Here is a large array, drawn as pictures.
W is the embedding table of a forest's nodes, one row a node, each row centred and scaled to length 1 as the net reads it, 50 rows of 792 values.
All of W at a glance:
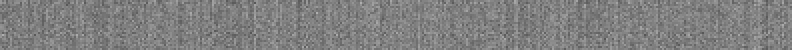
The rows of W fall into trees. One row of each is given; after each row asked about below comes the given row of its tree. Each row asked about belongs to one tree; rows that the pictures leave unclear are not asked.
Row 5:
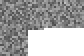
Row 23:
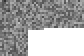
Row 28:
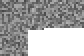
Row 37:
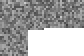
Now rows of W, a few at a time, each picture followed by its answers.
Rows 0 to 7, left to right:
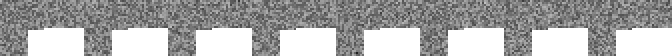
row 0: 5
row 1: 37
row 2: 37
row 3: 37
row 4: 28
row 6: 23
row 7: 28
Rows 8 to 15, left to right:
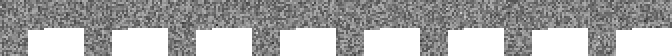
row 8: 28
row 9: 5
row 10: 28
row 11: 5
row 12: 23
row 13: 5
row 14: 5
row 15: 23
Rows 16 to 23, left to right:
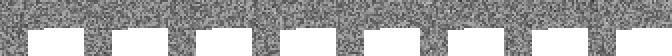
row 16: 28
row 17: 5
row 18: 5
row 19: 23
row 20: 28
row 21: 37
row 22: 28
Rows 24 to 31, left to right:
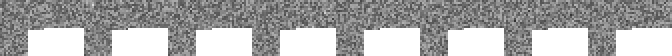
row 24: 23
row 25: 37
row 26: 37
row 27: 5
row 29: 37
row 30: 28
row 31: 23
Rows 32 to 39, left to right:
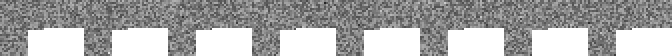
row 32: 5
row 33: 5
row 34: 37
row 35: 37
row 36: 5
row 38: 28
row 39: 28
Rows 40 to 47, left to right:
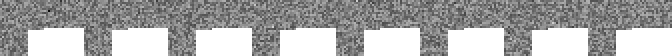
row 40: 23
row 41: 28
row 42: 28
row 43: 5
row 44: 23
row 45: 28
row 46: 37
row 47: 5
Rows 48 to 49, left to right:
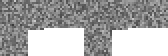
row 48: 28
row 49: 5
